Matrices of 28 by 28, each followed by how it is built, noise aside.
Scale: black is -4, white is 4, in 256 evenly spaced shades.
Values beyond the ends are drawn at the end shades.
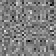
low rank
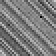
Toeplitz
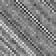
Toeplitz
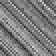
Toeplitz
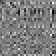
low rank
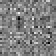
low rank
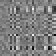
low rank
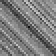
Toeplitz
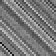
Toeplitz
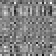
low rank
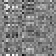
low rank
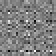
low rank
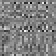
low rank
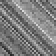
Toeplitz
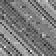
Toeplitz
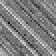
Toeplitz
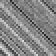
Toeplitz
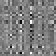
low rank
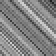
Toeplitz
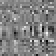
low rank
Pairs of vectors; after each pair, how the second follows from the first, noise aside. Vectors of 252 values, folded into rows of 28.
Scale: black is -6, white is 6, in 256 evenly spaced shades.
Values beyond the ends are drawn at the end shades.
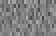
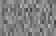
wrapped around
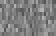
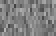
negated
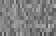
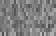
negated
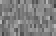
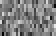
scaled up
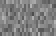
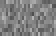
copied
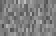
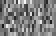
scaled up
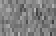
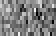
scaled up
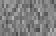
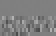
partly zeroed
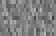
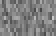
negated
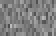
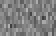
negated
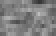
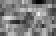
scaled up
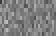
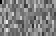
scaled up
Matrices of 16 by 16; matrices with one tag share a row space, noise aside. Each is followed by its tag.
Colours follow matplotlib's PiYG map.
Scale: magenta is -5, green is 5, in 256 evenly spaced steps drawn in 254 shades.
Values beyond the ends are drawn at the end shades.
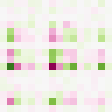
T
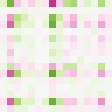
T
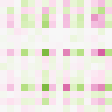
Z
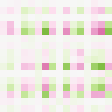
Z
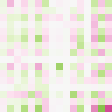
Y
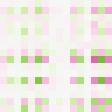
Y
